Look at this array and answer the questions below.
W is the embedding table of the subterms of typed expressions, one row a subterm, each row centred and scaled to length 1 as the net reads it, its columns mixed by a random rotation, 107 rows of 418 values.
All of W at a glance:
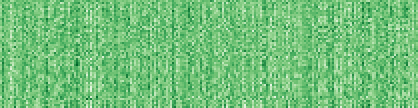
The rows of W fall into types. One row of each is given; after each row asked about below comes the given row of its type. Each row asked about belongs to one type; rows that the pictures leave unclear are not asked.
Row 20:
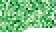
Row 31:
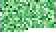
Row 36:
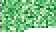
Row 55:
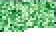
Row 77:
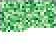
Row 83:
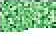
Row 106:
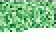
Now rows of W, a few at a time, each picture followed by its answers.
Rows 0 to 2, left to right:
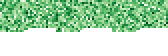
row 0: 36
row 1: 55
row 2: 106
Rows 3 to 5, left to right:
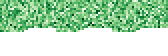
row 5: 36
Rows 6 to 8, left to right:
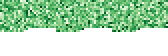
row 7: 83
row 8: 83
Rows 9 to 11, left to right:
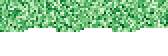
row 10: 83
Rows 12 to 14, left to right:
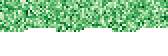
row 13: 83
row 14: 77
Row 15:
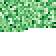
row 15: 83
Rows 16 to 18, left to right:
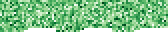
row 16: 20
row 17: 83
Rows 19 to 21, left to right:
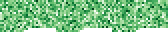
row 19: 31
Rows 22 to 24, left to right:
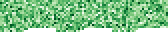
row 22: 106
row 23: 83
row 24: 55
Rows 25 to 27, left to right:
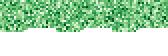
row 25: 36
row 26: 77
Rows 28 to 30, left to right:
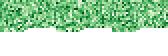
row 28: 106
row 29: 106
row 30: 20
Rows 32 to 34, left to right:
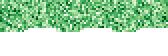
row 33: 36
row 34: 77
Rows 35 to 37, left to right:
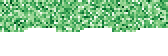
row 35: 20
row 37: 31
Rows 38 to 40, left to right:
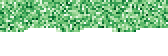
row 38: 77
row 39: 36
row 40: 36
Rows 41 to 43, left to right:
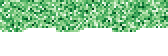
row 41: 106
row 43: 77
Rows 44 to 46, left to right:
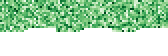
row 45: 83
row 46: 106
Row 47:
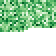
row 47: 20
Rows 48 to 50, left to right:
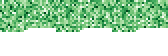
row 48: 77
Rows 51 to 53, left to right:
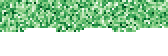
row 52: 83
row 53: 106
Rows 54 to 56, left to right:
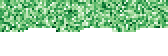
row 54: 83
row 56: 36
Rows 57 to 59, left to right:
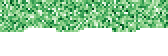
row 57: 20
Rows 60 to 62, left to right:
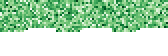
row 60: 31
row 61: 55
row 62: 83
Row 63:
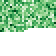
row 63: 55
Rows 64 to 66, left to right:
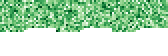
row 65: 55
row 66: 31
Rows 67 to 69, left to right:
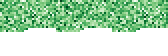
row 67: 36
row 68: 31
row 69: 36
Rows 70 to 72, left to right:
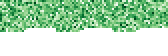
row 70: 55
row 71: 31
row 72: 106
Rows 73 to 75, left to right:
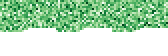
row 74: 77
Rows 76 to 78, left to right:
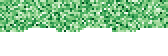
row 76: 83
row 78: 31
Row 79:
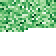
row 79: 36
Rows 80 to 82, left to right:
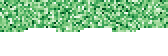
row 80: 83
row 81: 36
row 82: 31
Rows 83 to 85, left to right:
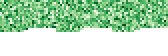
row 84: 20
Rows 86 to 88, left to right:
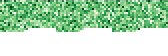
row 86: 31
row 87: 20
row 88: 31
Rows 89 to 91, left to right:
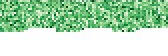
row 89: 20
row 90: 31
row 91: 106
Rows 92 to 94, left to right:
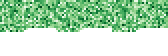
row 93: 106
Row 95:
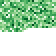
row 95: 106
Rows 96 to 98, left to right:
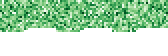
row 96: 77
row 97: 36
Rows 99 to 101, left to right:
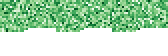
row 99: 36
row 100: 106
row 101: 31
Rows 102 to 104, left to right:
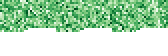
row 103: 106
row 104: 77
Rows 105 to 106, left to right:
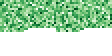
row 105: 106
